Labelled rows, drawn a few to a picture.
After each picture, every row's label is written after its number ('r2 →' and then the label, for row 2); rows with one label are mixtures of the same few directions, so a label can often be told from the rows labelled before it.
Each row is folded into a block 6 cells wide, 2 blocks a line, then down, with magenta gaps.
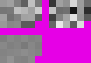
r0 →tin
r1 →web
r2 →web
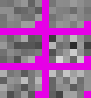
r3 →tin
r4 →web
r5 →tin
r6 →web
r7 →web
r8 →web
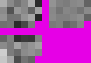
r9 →tin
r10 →tin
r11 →web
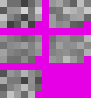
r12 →web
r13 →tin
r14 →web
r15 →tin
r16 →web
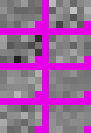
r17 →tin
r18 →web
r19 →tin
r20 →web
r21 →tin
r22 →tin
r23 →web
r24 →web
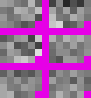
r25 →tin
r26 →web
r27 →tin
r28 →web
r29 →web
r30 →web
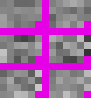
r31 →web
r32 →web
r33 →web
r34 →tin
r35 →tin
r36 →tin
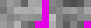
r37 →tin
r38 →web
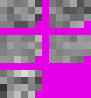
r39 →tin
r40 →tin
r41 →tin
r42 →tin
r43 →web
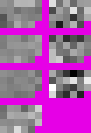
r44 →web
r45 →web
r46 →tin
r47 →web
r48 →tin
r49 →web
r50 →tin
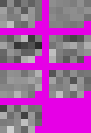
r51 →web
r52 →tin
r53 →tin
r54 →web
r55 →tin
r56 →web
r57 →web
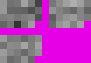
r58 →tin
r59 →web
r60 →web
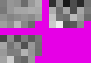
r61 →tin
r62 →web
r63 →web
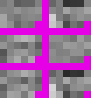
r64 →web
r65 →web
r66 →web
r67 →tin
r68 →web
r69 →web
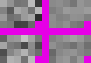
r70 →tin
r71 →tin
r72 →web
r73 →web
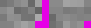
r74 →tin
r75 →web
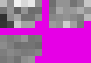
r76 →web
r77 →tin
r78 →tin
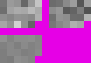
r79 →tin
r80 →tin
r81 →web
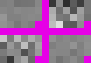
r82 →web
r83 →web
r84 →web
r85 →web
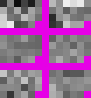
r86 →web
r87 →web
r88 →tin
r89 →web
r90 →web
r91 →web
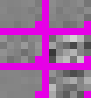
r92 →tin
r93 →tin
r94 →web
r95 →web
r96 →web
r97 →web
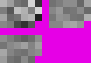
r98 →tin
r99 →tin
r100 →web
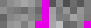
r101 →web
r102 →web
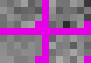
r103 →tin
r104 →tin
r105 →web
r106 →web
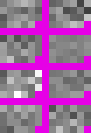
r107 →web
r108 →tin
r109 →web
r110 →web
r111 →tin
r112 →tin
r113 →web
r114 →web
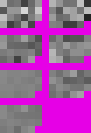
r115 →web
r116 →tin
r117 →tin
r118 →web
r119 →tin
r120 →tin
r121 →tin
